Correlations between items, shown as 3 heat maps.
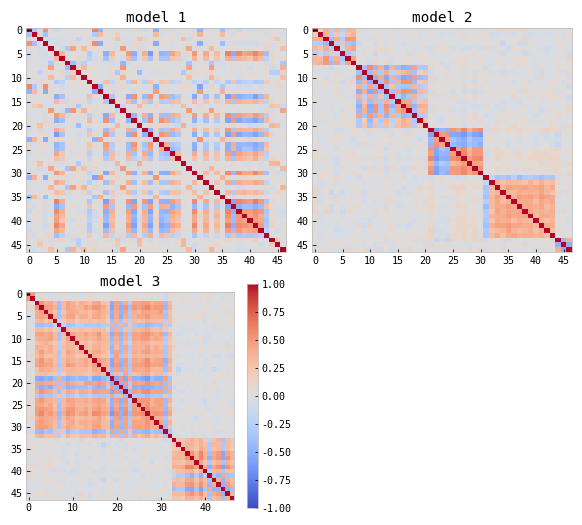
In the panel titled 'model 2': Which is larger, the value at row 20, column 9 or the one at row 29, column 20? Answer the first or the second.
the first
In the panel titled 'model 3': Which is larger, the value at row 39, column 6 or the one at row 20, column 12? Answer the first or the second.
the second
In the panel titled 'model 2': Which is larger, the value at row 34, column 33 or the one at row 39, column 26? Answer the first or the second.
the first
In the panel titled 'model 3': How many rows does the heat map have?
47
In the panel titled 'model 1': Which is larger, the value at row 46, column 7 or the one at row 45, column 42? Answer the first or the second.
the second
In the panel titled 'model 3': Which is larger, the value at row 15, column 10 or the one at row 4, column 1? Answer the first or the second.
the first
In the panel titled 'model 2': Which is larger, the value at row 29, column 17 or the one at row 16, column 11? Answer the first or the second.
the second
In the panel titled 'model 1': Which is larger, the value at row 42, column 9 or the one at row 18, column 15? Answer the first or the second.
the second
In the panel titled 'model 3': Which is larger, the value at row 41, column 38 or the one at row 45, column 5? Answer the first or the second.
the second
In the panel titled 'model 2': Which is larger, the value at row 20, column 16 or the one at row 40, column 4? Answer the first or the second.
the first
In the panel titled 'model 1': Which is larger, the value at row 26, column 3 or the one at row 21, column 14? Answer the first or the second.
the first
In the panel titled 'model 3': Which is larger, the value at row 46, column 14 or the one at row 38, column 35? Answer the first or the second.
the second
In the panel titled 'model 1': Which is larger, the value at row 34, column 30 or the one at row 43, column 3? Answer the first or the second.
the first
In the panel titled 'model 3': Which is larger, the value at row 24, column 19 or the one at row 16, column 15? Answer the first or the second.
the second
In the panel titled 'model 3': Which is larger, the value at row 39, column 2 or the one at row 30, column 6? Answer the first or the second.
the second
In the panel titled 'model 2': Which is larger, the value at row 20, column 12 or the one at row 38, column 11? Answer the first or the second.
the second
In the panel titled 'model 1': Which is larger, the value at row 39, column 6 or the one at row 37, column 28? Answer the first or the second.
the first
